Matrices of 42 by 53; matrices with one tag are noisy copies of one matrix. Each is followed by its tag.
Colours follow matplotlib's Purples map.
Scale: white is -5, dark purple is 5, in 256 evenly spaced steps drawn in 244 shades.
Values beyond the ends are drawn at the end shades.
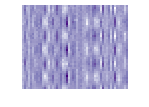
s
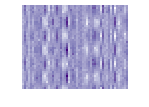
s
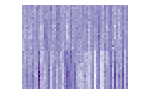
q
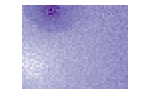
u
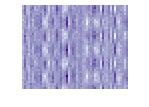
s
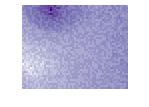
u
